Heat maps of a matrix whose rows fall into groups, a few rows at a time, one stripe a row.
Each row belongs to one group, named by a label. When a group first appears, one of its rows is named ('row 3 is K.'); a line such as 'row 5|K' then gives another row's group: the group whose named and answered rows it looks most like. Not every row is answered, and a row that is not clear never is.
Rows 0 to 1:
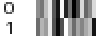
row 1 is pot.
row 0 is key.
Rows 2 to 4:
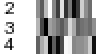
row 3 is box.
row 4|pot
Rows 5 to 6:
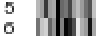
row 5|box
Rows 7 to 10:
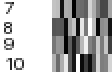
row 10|key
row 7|box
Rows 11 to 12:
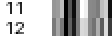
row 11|pot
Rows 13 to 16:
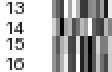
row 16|key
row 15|key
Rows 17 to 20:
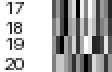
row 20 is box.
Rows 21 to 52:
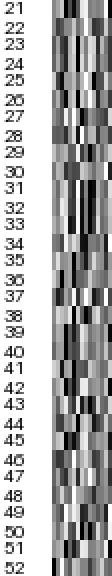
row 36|box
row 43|key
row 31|key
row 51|pot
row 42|pot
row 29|key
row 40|pot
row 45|pot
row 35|box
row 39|pot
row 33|key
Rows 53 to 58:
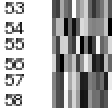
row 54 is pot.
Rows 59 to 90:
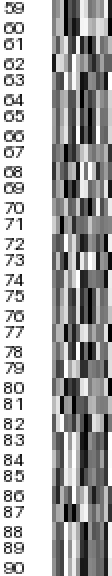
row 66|key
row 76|key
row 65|key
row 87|pot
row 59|pot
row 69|pot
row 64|key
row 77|pot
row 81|box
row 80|pot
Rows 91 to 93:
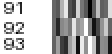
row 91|key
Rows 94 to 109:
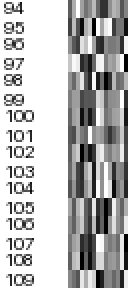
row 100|pot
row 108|pot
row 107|pot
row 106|key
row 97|pot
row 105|key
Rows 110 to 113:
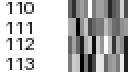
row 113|pot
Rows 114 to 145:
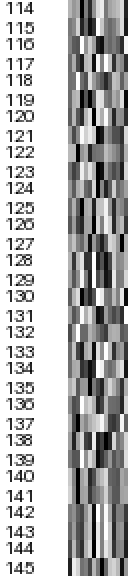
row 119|pot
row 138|key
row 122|box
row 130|pot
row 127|box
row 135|box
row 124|key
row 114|pot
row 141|box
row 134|pot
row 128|key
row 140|box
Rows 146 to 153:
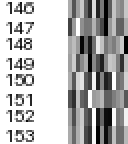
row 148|pot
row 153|key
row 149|box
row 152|key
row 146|key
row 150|key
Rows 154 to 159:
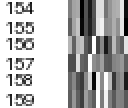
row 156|key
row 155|pot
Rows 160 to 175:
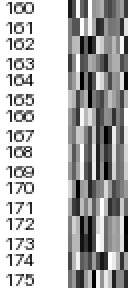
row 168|key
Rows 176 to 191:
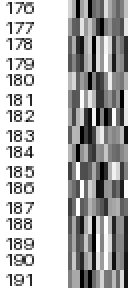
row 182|key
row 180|box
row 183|pot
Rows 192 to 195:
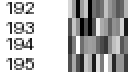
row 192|box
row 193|pot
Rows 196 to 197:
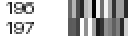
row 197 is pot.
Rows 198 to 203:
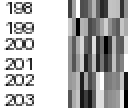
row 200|key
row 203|pot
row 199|box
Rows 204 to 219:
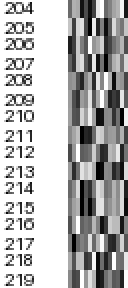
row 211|pot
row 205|key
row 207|key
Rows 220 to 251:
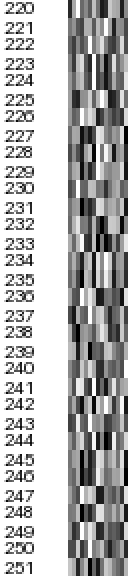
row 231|pot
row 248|pot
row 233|key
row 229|pot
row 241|key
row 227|pot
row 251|box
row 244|key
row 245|pot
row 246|pot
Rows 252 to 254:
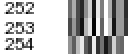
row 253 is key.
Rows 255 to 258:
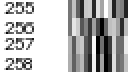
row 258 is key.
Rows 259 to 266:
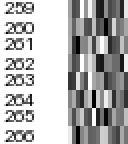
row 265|key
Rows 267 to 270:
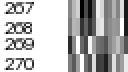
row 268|pot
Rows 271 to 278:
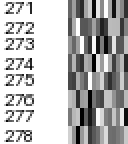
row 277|pot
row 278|box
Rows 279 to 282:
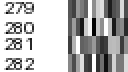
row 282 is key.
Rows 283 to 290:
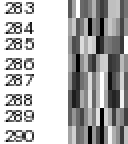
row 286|box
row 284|box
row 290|box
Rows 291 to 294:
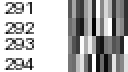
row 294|key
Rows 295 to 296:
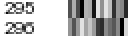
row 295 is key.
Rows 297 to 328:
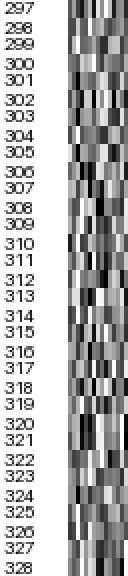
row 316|box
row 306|pot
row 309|key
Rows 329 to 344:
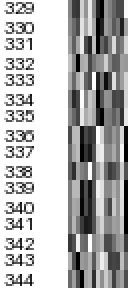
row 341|pot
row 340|pot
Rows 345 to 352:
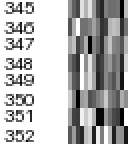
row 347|box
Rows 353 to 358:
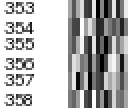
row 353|key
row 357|box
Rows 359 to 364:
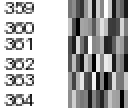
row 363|key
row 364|box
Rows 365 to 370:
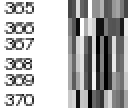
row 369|key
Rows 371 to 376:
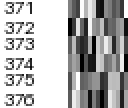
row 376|box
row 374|pot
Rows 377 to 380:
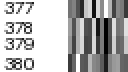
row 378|key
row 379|key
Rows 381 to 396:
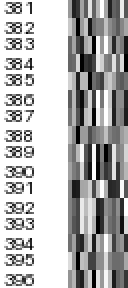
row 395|box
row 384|pot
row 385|box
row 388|box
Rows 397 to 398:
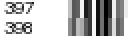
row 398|key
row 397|key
